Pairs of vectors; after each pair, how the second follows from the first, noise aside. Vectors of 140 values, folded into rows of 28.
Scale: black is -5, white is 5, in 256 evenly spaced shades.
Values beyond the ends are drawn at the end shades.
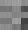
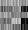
scaled up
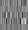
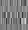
copied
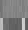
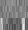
copied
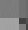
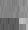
negated
